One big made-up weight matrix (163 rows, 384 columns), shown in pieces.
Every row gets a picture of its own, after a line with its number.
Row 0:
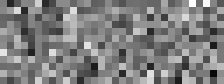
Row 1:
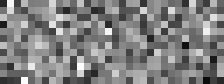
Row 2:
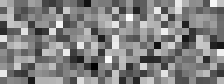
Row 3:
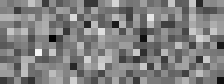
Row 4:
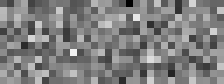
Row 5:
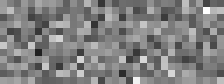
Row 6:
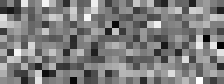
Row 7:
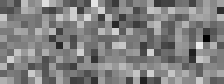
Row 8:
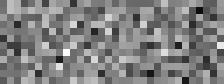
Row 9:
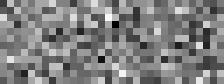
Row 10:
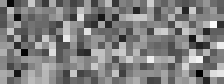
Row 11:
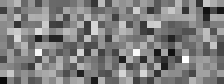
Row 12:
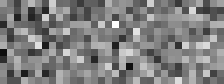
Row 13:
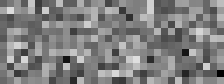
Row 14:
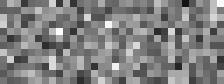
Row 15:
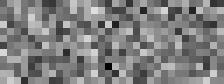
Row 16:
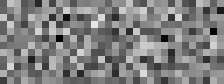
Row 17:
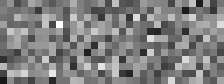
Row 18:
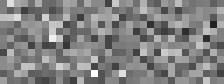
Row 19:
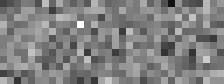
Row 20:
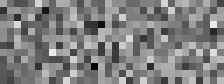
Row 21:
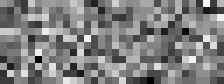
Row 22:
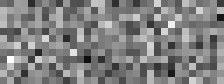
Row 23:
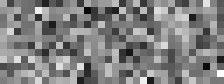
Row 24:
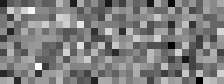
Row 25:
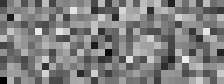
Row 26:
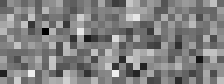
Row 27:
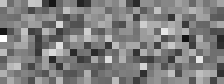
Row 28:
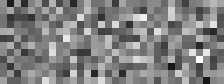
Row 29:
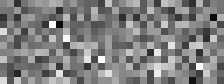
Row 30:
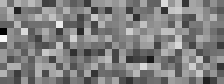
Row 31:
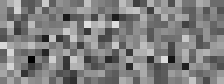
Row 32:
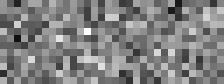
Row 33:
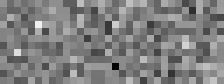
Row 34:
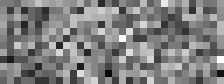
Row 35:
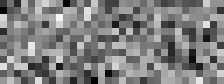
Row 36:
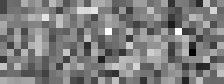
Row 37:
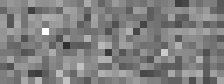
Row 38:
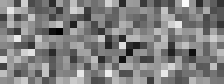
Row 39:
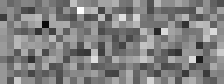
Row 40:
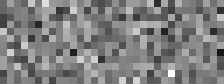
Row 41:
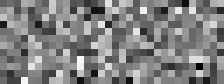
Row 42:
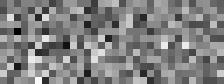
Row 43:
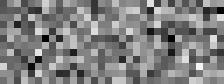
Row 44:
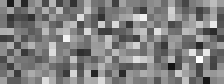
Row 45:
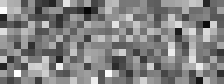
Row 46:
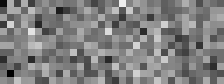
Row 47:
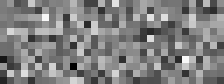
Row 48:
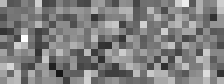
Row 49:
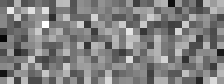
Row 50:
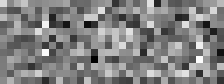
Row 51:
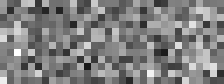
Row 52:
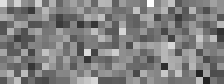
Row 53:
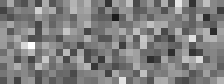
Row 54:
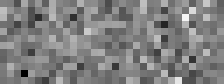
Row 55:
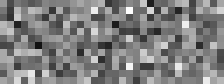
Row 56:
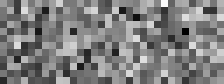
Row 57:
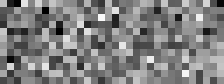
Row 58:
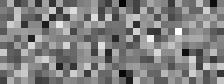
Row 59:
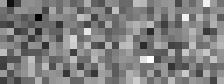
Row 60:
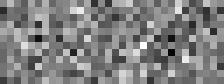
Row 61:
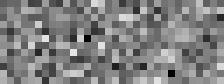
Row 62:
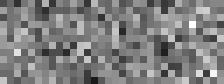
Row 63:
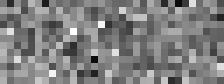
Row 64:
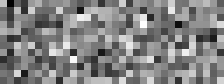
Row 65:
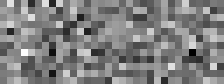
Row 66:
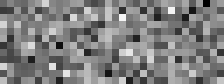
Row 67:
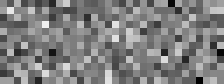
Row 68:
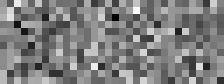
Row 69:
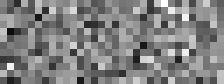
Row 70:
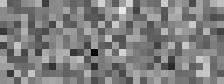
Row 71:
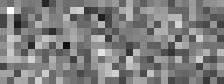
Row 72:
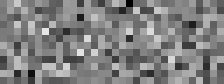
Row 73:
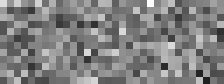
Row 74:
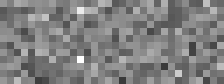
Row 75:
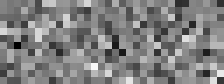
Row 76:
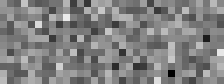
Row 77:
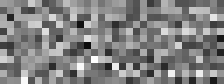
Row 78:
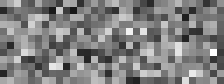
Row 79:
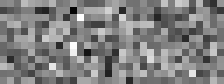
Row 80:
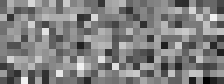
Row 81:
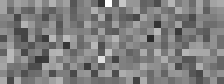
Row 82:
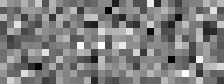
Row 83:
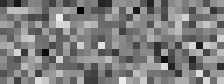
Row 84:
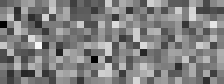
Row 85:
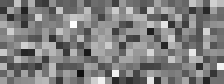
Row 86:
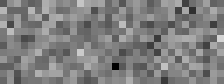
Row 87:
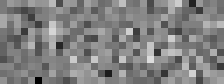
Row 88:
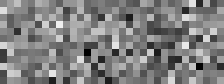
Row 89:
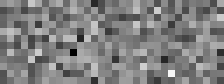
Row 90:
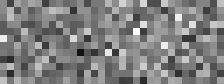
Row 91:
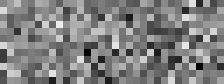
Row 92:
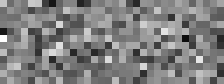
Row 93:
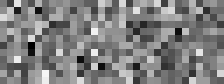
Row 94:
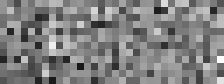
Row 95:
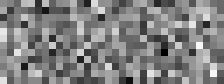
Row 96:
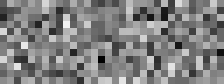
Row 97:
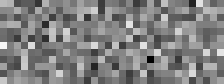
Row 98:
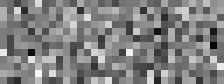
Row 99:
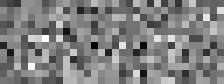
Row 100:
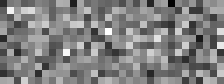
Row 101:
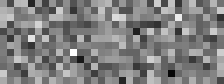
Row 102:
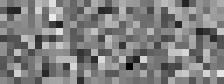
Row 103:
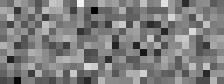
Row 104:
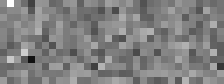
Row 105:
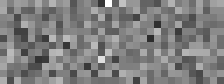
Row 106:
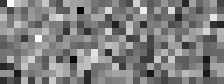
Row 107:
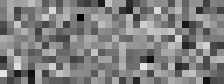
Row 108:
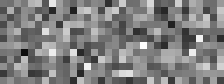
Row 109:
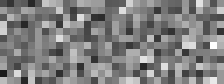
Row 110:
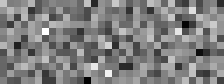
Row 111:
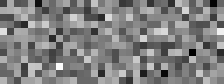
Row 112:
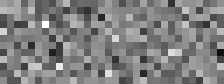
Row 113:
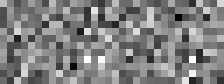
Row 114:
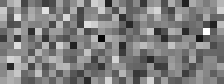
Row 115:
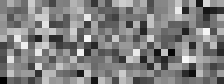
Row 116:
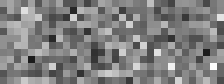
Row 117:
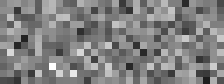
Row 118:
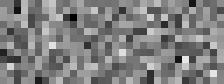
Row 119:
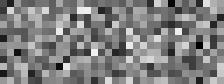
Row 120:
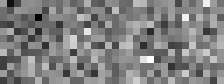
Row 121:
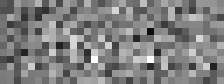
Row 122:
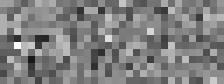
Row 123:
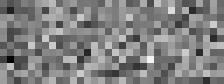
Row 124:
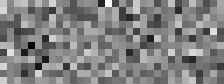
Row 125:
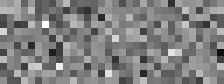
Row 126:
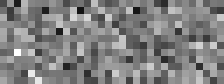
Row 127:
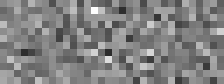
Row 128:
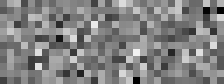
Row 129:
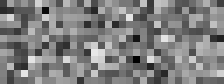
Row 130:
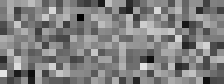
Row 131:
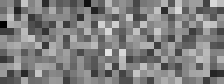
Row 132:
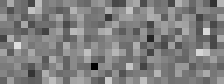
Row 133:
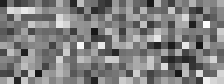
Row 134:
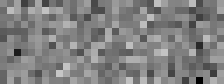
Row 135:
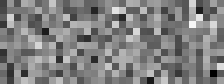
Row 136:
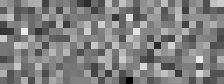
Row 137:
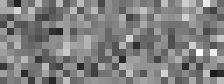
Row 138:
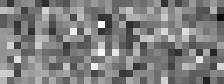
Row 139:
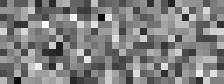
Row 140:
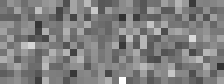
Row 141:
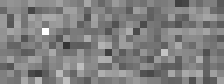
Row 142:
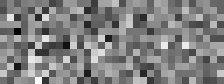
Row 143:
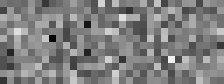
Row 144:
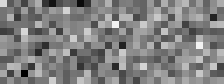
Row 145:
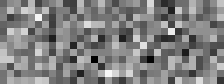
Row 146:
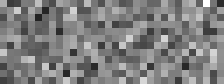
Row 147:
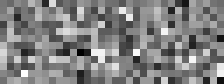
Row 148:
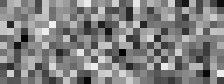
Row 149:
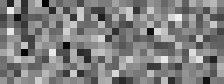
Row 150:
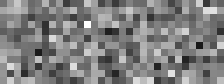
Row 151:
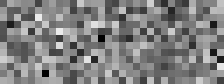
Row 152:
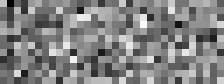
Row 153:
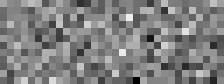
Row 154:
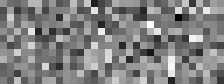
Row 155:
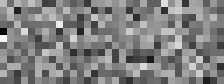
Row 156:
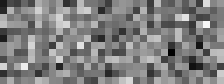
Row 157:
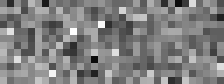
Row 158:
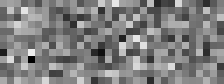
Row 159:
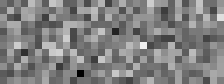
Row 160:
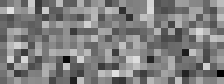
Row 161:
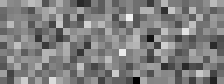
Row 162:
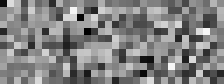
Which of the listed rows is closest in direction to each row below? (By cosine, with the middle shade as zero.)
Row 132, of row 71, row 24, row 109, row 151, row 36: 24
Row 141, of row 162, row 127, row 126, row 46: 127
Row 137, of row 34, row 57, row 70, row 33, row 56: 56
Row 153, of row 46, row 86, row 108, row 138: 46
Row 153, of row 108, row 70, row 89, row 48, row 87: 70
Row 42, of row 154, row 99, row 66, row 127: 99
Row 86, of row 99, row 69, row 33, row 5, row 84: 33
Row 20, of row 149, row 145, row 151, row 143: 149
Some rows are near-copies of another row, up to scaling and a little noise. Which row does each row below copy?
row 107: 130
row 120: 59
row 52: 73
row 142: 42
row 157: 63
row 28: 44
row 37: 141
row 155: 30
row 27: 92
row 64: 152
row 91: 88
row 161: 153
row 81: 105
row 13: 160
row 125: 112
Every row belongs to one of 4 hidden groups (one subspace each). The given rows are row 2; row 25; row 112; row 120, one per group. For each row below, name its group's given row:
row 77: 2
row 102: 120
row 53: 25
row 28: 120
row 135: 2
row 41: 2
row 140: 25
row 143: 25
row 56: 120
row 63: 120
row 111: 112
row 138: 120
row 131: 2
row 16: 25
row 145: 120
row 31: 25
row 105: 25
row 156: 112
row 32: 25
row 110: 2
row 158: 120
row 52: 112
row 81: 25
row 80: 2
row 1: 2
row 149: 120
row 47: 25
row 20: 120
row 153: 2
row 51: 112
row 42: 120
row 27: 2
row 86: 2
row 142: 120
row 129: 120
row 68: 25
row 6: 112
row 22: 25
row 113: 25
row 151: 120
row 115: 25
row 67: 112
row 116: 120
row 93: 25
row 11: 25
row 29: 25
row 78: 120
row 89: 25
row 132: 2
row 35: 112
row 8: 112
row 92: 2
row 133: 112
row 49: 112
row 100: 112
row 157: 120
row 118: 120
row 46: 2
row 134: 112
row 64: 120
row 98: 120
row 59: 120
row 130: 2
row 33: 2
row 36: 112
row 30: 2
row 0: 120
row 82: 112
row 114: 120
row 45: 112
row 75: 2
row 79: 120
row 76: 25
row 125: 112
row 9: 112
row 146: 120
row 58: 25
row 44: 120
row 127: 2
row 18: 120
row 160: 120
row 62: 112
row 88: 25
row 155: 2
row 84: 2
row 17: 25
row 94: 120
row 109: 2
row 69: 120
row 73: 112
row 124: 25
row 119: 112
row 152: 120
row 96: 25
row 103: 2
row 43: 25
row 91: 25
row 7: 112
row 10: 120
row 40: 25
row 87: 120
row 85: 120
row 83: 112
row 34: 120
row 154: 25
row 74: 112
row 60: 25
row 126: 112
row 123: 120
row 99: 25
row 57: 120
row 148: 2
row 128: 25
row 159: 120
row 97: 25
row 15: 2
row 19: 112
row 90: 2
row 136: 2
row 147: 120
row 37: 2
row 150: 25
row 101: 25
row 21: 25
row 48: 2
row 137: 120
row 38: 120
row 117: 2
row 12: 2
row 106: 2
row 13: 120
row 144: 2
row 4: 25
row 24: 112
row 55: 2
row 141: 2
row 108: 120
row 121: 120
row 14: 120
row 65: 120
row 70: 2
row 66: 120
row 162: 120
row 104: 120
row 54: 120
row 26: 2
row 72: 2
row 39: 112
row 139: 112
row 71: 120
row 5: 25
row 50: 112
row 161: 2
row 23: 120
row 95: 112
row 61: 25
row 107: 2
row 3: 25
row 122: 120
